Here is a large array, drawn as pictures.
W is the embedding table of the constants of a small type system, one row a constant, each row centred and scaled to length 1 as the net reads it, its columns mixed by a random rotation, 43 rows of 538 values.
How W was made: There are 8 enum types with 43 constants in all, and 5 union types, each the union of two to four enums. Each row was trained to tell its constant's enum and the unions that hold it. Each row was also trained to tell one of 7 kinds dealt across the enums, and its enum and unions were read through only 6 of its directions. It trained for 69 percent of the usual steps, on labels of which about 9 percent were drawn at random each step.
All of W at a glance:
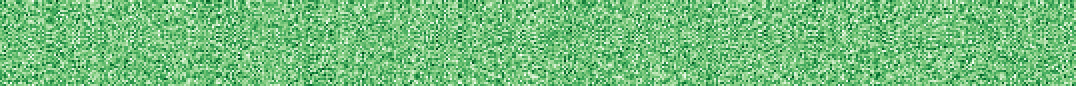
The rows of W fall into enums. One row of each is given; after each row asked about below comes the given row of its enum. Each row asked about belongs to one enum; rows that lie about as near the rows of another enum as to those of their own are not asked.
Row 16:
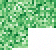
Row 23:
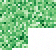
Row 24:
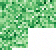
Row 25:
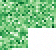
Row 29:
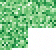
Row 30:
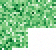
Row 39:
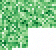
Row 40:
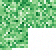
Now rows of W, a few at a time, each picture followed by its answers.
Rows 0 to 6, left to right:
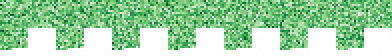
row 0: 29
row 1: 39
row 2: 16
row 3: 29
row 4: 23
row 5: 30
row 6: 24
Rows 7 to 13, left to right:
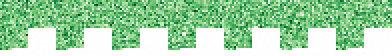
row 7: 16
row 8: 29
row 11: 40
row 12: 24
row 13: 16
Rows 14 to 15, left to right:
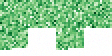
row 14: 29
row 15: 40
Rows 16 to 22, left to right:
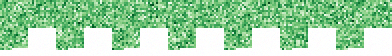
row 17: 40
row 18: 16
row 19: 40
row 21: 24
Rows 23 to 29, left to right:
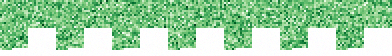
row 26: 24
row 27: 29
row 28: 40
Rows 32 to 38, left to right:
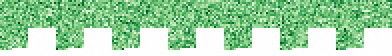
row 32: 24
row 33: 30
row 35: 40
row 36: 29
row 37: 16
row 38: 16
